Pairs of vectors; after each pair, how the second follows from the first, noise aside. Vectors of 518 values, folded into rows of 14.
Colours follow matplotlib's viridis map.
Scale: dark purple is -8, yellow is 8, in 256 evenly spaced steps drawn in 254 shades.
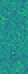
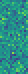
scaled up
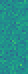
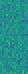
shuffled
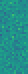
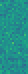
shuffled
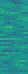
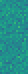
shuffled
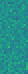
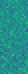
shuffled
